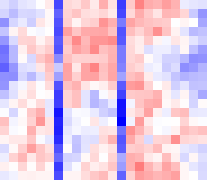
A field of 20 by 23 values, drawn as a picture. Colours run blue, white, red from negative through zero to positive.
Histogram: skewed, a long tail of low values. Grain: streaks running down. Slope: none. Odd lines: columns 7 and 14. Average level on the scale: 50%.
